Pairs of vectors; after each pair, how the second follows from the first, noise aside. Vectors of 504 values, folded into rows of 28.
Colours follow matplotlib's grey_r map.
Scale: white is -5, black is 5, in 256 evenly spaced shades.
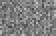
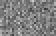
reversed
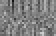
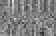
negated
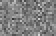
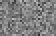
negated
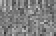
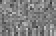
reversed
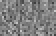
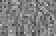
reversed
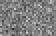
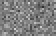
reversed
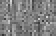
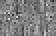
reversed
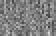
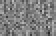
negated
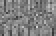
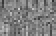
reversed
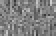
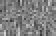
reversed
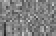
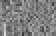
negated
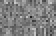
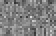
negated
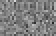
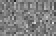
negated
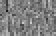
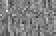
negated
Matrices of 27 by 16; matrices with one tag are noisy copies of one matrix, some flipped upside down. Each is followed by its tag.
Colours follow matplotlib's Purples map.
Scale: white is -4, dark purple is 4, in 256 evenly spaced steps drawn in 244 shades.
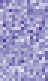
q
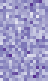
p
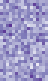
p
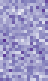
q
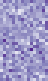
q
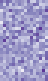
q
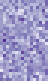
q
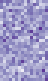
q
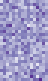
p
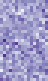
q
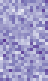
q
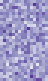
p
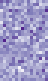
q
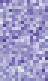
q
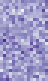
q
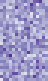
p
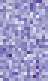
p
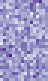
p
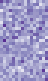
q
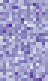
p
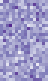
p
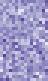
q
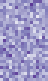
p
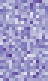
p
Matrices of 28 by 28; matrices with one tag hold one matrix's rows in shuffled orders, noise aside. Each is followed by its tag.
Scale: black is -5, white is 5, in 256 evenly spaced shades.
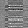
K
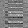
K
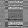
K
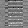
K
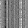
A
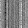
A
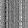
A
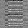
K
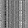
A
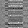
K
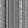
A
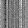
A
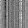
A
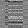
K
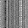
A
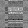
K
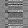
K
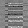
K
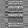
K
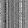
A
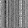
A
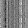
A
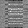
K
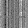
A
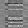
K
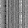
A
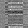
K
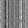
A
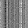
A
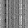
A
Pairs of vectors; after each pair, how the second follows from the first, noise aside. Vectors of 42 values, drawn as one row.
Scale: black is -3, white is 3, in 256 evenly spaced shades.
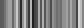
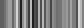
copied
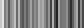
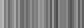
shrunk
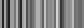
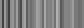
shrunk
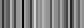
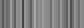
shrunk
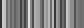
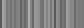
shrunk
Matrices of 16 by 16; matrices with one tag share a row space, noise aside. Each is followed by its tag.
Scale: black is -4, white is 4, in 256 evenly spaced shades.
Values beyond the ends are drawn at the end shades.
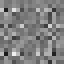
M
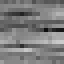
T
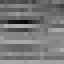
T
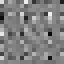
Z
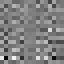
M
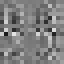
M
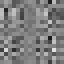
M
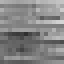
T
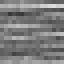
T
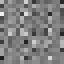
Z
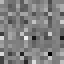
Z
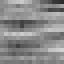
T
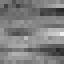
T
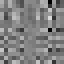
M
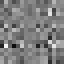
M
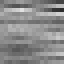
T
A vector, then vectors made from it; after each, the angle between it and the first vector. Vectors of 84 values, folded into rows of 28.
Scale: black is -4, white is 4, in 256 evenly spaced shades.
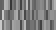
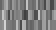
partly aligned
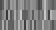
orthogonal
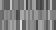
partly opposed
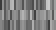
orthogonal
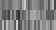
orthogonal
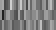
nearly opposite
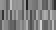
partly opposed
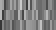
nearly opposite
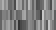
orthogonal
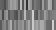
partly opposed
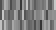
nearly parallel
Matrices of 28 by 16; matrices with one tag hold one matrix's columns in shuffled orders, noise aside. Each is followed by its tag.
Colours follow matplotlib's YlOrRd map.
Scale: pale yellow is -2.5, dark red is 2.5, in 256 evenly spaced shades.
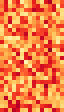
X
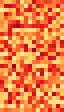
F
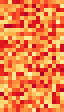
F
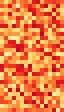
F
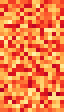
F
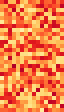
F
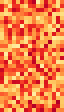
X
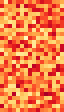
F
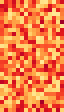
X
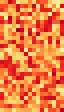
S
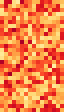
X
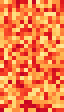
X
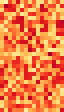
S
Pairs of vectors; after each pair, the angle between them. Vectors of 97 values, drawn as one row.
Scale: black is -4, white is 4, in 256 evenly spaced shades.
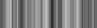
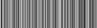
orthogonal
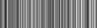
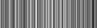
orthogonal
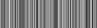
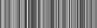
partly opposed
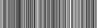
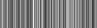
partly aligned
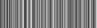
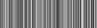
partly aligned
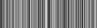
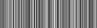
partly aligned
